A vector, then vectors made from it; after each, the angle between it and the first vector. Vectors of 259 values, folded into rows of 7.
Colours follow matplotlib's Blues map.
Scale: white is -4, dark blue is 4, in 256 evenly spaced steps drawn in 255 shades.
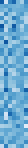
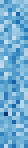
partly opposed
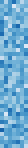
partly aligned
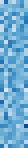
nearly opposite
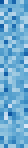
nearly parallel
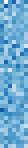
partly aligned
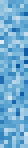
orthogonal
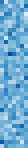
partly aligned
